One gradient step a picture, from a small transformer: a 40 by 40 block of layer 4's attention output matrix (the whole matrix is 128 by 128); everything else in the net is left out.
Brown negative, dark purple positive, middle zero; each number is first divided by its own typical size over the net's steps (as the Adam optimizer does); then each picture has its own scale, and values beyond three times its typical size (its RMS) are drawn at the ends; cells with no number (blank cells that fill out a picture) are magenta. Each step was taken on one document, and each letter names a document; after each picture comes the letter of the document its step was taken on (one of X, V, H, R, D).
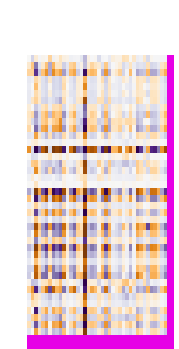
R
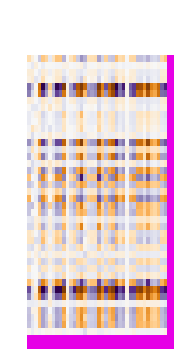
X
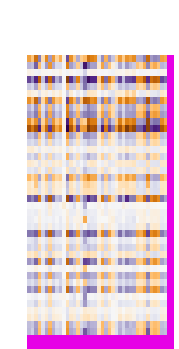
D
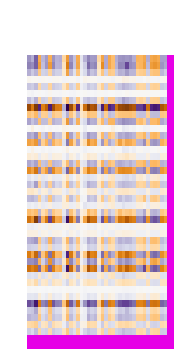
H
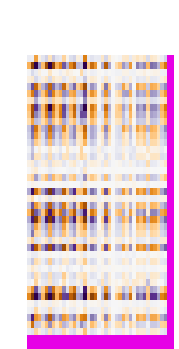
R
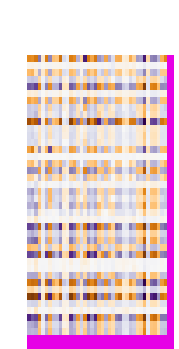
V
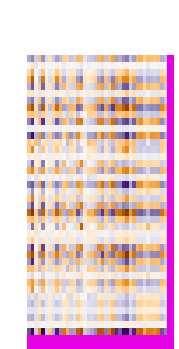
H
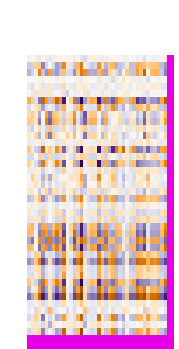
X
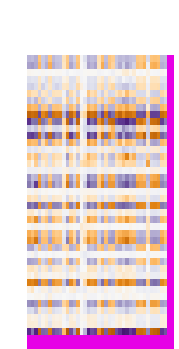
H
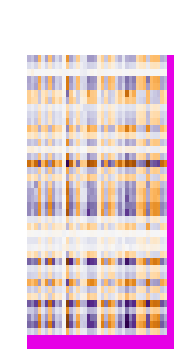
D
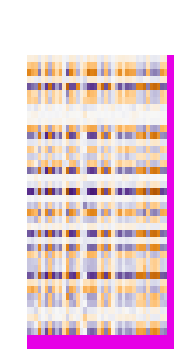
D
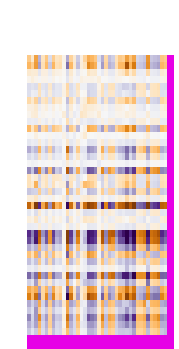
D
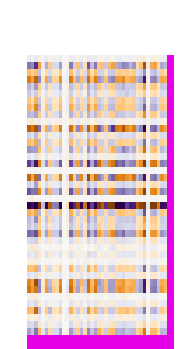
V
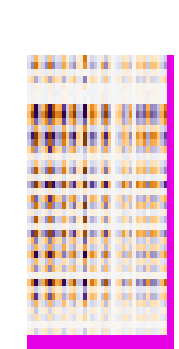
R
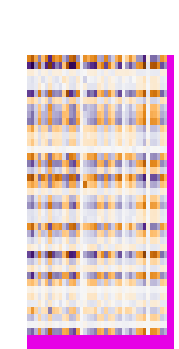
D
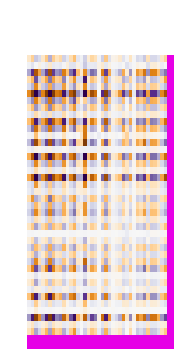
R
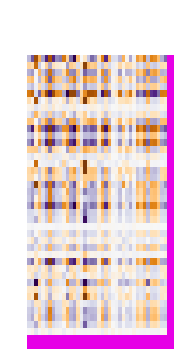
R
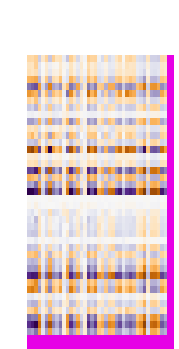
D
